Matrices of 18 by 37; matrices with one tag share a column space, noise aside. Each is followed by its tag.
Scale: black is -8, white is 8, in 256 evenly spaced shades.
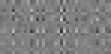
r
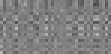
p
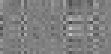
p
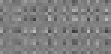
r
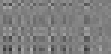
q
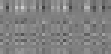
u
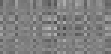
p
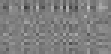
u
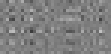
r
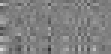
q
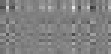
u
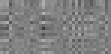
p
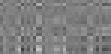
q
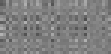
p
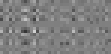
r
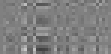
q
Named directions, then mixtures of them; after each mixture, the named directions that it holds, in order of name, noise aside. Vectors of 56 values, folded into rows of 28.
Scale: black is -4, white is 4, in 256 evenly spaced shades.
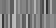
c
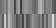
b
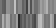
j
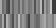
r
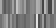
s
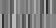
c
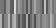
c, j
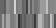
j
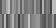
r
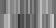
b, j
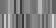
b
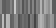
j, r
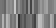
j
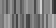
b, r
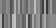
c
